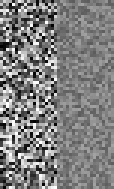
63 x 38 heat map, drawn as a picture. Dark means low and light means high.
Stripes: none. Seam: vertical, 50% of the way across, the right part calmer. Average level on the scale: 50%. Grain: fine. Slope: none. Mirror symmetry: none.
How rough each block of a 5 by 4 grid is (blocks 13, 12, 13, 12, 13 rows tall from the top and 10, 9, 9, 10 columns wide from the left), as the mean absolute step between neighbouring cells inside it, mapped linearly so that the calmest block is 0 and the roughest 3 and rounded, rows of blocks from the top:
3 3 0 0 | 2 3 0 0 | 2 3 0 0 | 3 3 0 0 | 2 2 0 0
